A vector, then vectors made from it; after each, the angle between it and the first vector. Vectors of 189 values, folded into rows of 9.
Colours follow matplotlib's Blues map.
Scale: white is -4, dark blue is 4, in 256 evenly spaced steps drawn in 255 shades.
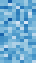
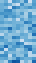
partly opposed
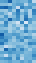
nearly parallel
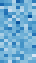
partly opposed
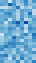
nearly opposite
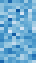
partly aligned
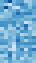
partly aligned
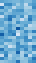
orthogonal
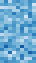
partly opposed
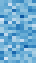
orthogonal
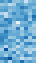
partly aligned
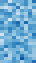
nearly opposite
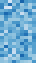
partly opposed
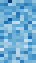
partly aligned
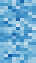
partly aligned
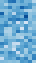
partly aligned
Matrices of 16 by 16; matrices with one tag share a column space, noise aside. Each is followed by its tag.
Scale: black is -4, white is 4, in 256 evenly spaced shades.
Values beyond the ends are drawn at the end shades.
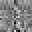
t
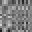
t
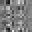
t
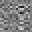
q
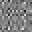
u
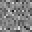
u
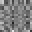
t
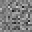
q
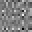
u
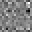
u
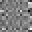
u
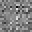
q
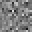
u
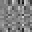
t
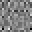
u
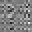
q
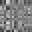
t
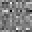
u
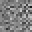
q
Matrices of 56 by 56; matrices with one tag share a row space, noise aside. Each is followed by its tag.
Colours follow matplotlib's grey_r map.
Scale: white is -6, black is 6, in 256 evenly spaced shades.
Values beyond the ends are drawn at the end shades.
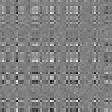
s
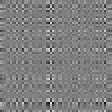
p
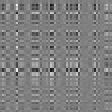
s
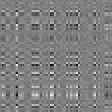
s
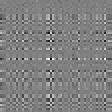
p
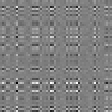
s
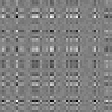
s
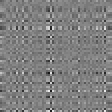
p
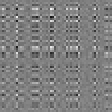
s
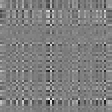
p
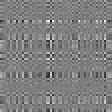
p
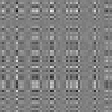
s
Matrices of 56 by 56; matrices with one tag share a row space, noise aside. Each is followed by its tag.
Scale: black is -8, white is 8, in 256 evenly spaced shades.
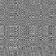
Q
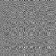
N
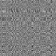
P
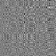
N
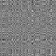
P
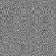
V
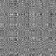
Q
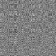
Q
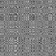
Q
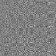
N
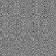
V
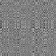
V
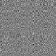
V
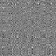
P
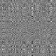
P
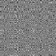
Q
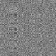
Q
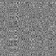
Q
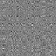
P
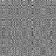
P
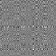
V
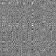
P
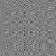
N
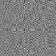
N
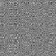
Q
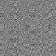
Q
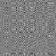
N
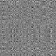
P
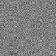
Q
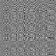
N
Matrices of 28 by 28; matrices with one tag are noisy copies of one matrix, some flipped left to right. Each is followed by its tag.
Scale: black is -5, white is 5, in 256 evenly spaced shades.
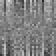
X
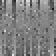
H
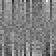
X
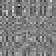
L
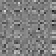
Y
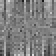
X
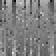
H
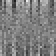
H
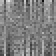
X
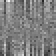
X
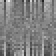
X
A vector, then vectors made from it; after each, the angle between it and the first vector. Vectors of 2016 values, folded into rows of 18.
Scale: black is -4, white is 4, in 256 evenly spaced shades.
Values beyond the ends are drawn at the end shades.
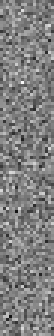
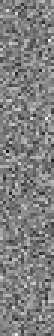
partly opposed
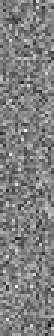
partly opposed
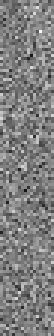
orthogonal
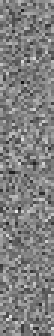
nearly opposite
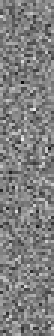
nearly opposite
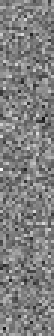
orthogonal
